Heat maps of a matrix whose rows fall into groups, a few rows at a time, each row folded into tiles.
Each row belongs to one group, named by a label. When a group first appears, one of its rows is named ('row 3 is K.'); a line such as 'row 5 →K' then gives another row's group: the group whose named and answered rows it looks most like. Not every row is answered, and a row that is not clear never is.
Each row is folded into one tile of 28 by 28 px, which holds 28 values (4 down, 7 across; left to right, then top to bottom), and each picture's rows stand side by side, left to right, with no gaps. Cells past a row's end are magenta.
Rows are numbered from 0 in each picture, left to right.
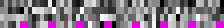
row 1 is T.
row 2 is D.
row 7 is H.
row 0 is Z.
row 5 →D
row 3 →Z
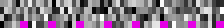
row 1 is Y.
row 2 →Y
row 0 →T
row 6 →Z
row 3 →Z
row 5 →T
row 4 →H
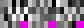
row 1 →H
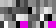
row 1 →T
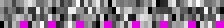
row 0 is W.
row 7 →H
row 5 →Z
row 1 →H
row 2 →T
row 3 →Y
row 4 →T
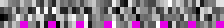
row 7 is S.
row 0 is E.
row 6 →Y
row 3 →D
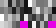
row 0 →Z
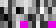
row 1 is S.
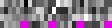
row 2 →E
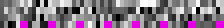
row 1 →S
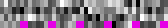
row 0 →Z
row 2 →E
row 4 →T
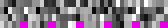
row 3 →Z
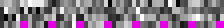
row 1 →E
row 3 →H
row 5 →H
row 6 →S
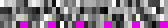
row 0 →E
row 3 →W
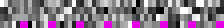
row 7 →H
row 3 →H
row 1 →W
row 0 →E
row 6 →T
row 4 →H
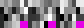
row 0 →T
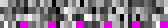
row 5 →W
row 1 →H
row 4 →D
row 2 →T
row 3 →W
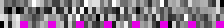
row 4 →H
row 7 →T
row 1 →E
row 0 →W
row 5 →S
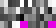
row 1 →S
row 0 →T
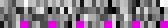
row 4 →D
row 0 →W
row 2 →Y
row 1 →S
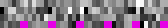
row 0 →S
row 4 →W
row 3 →S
